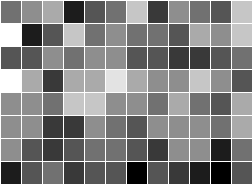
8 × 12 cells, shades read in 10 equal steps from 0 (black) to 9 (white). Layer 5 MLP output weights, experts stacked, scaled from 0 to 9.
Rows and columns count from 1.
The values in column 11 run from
0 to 5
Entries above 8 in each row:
0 1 0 1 0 0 0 0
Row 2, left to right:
9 1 3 7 4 5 4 4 3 6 5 7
